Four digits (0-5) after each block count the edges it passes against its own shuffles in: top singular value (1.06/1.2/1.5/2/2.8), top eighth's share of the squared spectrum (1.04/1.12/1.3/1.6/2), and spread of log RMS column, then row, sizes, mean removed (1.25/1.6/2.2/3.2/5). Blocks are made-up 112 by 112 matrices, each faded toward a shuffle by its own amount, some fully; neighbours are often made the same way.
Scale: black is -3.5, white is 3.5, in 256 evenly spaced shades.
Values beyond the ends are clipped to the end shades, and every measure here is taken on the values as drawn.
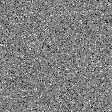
0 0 0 0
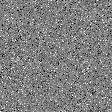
0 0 0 0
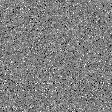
1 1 0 1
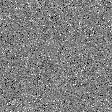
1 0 0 1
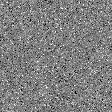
0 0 0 1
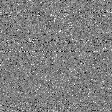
2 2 0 2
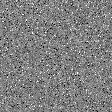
0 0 0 0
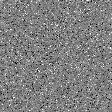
0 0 0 0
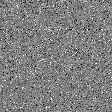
1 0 0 1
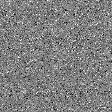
0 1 0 2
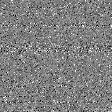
1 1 0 3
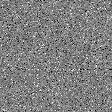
1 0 0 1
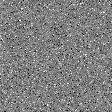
0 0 0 0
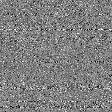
2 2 0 3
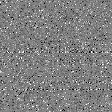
3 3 0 2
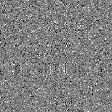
4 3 2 2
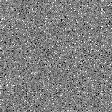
3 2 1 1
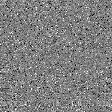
3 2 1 1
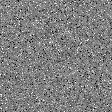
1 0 0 0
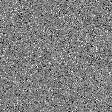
1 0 0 0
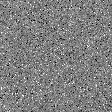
1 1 0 0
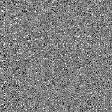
4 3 2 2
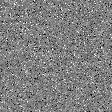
0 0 0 0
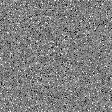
2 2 1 0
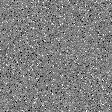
0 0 0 0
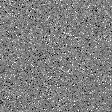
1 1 0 0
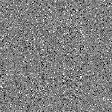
3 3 2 1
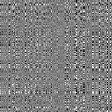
5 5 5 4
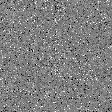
1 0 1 0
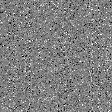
1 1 2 0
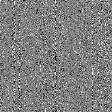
2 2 3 0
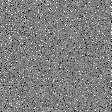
1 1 1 0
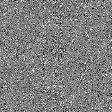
1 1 2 0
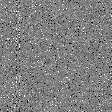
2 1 1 0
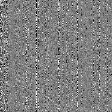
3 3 4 0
